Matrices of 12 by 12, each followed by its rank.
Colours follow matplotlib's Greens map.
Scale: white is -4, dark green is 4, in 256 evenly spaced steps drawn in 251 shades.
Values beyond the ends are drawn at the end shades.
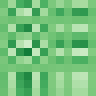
one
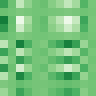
one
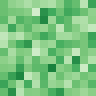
full rank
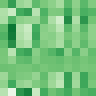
two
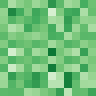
two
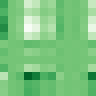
one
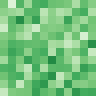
full rank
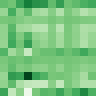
two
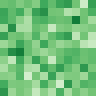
full rank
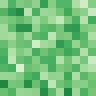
full rank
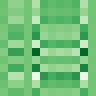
one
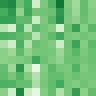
two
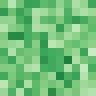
full rank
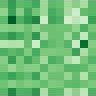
two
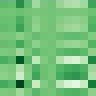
one
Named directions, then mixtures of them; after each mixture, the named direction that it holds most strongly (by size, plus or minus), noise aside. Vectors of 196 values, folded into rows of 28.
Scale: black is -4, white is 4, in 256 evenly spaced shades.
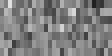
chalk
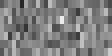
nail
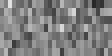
chalk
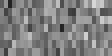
chalk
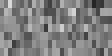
chalk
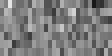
chalk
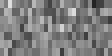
chalk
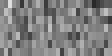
chalk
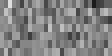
chalk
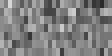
chalk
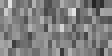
chalk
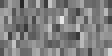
nail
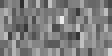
nail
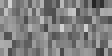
chalk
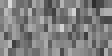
chalk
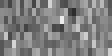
nail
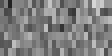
chalk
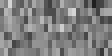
chalk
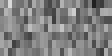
chalk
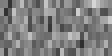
chalk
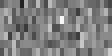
nail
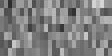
chalk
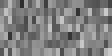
nail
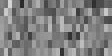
chalk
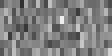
nail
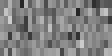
nail
